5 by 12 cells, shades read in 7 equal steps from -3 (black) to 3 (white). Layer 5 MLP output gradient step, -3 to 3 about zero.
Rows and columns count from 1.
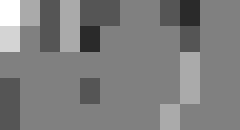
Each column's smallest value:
-1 0 -1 0 -2 -1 0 0 -1 -2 0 0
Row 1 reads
3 1 -1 1 -1 -1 0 0 -1 -2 0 0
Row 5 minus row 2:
-3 0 1 -1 2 0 0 0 1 1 0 0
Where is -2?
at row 1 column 10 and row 2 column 5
